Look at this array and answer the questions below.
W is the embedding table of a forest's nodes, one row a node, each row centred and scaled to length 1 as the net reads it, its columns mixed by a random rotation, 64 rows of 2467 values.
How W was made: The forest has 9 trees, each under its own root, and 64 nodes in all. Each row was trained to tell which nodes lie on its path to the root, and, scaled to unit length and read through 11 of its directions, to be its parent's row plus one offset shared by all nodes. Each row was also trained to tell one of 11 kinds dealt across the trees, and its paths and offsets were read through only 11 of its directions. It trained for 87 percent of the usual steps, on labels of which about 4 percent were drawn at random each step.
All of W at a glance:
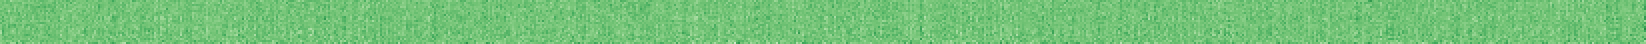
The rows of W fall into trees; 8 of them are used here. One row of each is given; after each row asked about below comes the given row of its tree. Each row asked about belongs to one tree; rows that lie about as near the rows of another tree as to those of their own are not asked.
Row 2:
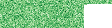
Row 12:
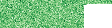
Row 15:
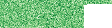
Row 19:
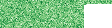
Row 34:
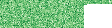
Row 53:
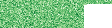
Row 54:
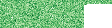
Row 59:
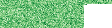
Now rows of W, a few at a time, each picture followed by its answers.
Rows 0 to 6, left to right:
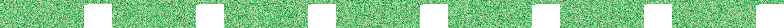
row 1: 15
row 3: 54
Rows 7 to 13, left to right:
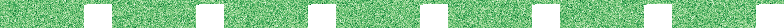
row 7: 15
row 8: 59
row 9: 59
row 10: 54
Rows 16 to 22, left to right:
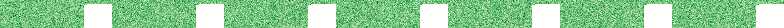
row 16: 53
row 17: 12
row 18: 59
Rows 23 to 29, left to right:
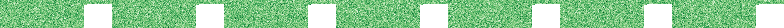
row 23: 53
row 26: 53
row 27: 53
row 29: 53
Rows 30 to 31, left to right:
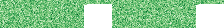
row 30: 53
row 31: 12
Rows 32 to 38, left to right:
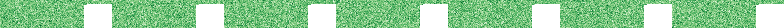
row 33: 2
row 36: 15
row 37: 34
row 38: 54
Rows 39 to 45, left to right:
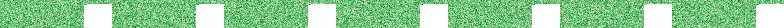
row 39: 59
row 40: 54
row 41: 53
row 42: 59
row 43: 59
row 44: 53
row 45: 15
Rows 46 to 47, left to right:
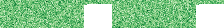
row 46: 15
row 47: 59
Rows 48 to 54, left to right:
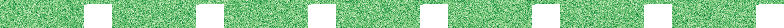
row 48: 15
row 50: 15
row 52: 59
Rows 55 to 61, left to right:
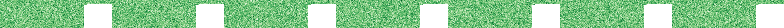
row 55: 53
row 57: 15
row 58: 59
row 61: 2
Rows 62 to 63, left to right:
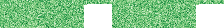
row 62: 15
